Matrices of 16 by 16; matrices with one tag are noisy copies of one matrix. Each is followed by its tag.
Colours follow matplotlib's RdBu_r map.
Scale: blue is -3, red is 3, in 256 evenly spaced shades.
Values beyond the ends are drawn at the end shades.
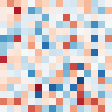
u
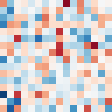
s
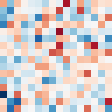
s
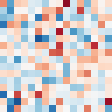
s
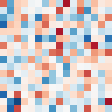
s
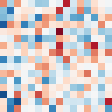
s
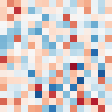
u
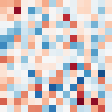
u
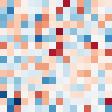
s
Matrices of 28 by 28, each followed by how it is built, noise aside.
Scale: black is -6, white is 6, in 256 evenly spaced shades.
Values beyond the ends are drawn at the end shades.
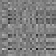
low rank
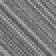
Toeplitz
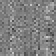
low rank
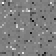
sparse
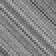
Toeplitz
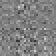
low rank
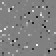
sparse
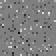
sparse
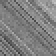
Toeplitz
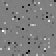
sparse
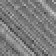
Toeplitz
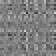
low rank
